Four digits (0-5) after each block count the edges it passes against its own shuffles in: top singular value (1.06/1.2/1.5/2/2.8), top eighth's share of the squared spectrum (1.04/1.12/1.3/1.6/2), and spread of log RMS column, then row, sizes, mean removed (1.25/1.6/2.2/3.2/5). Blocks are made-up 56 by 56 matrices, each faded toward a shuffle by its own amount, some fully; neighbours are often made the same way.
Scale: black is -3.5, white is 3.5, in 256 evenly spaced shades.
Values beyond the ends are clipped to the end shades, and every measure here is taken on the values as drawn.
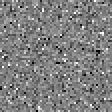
1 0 0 0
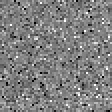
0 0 0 0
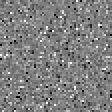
0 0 0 0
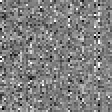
2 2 4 0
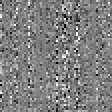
2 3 4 0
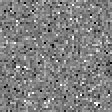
0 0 0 0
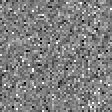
0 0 1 0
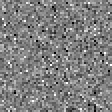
1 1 1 0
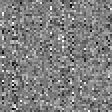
1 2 3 0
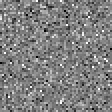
0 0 0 0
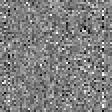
2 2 3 0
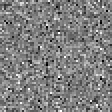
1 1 1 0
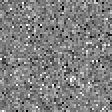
0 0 0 0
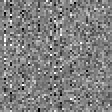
1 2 3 0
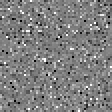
1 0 0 0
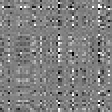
4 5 3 3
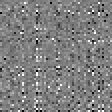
4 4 3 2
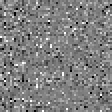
3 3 2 1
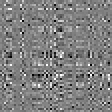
4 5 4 3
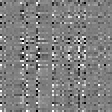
4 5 4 3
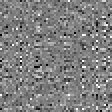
4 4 3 2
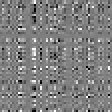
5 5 4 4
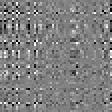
5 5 4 3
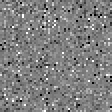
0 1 1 1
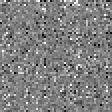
1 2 2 2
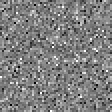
0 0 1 0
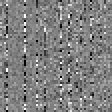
2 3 4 0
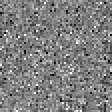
0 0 1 0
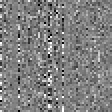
2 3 4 0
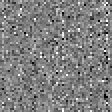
1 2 2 0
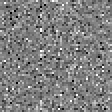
1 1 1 0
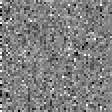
2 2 2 0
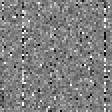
3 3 2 0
